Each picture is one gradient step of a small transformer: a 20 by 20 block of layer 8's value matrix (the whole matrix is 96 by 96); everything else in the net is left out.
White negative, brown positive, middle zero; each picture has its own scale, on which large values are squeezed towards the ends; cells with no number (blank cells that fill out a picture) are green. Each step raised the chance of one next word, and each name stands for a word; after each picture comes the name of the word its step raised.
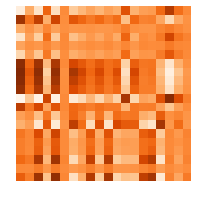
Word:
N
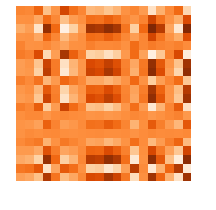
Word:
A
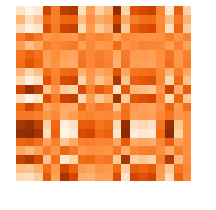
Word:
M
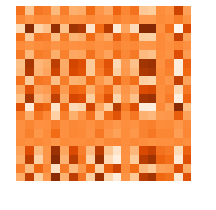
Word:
A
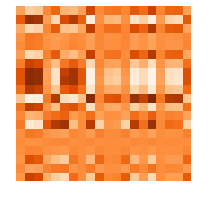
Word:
N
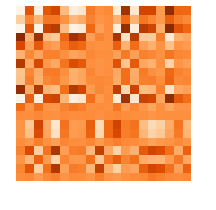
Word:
M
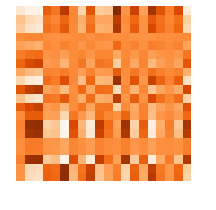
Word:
M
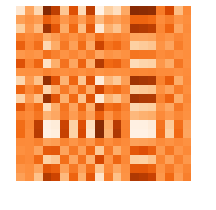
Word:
M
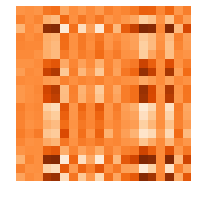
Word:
A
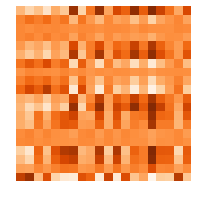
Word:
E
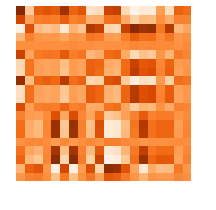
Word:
A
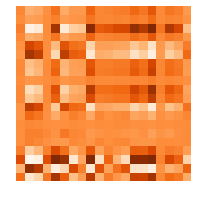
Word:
A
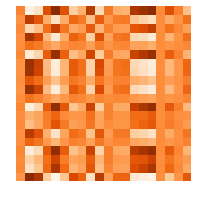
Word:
E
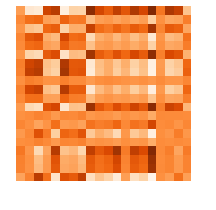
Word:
E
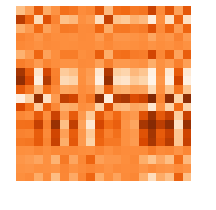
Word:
N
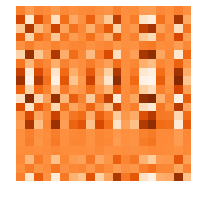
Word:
N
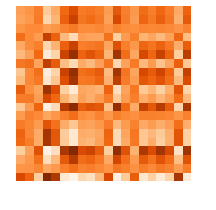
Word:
E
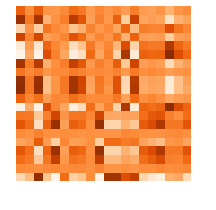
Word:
E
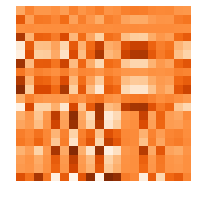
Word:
E
